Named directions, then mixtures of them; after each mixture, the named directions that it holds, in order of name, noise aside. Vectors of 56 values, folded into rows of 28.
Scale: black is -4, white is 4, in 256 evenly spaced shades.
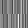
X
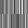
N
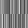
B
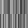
B, N, X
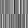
B, N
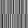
B, N, X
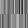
N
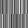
B, N, X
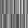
N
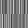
B, N, X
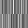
B, N, X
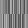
B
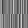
B, X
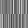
B, N, X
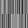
N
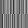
B, X
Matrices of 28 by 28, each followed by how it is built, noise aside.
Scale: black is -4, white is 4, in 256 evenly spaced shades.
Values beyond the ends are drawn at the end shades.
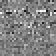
uneven rows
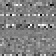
uneven rows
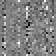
uneven columns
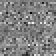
uneven rows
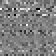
uneven rows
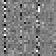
uneven columns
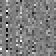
uneven columns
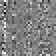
uneven columns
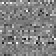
uneven rows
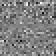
uneven rows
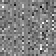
uneven columns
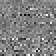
uneven rows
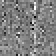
uneven columns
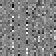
uneven columns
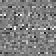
uneven rows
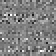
uneven rows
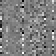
uneven columns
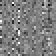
uneven columns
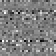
uneven rows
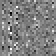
uneven columns
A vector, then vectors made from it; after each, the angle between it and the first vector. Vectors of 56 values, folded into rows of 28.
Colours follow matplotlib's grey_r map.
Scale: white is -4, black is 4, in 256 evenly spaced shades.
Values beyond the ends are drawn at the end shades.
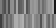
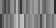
nearly parallel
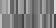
nearly opposite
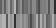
orthogonal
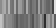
nearly opposite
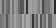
partly aligned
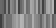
nearly parallel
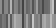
partly aligned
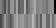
nearly parallel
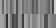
partly opposed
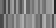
nearly parallel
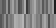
nearly parallel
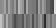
nearly opposite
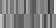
nearly opposite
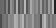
nearly parallel
